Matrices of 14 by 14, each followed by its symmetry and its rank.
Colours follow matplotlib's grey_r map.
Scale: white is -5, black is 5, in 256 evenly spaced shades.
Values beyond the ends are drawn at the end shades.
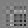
symmetric, rank one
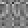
neither, rank two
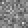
symmetric, full rank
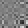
symmetric, rank two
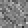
antisymmetric, full rank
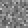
neither, full rank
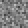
antisymmetric, full rank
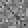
symmetric, full rank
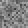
symmetric, full rank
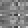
neither, rank two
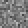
neither, full rank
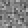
antisymmetric, full rank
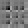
symmetric, rank two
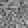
neither, full rank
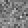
neither, full rank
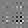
symmetric, rank one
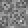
symmetric, full rank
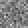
neither, full rank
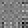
symmetric, rank two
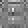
neither, rank two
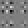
symmetric, rank one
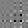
symmetric, rank one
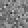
antisymmetric, full rank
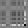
symmetric, rank one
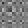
symmetric, rank two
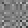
symmetric, rank two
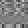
neither, rank two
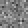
antisymmetric, full rank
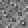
symmetric, full rank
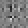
neither, rank two
